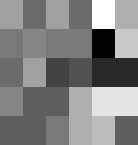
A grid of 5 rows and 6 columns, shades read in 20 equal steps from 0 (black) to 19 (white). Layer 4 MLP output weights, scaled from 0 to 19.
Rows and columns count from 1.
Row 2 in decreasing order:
15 10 9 9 9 0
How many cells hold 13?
3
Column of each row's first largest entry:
5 6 2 5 5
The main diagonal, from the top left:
12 10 5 13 14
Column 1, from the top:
12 9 8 10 7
